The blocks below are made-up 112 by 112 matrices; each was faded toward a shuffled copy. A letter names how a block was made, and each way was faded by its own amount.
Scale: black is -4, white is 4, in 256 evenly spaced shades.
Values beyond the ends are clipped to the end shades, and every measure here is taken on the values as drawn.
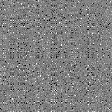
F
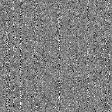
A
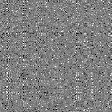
F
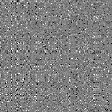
F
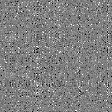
F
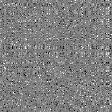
F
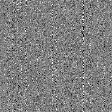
A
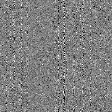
A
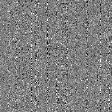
A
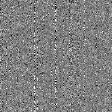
A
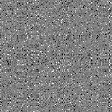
F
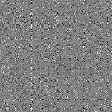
F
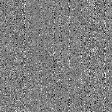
A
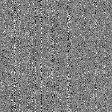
A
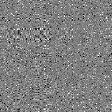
F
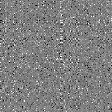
F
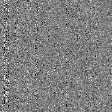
A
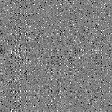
F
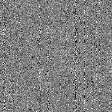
A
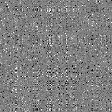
F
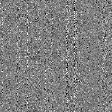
A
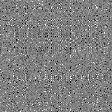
F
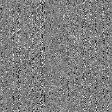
A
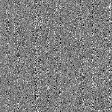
A
